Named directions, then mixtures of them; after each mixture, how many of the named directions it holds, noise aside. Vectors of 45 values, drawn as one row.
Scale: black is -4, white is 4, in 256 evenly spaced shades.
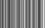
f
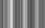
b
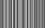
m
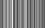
two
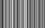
three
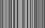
one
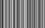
three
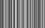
two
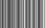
one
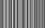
one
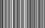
three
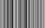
two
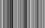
two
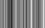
two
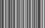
two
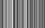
two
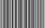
one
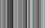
three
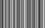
three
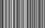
three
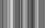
one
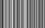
three
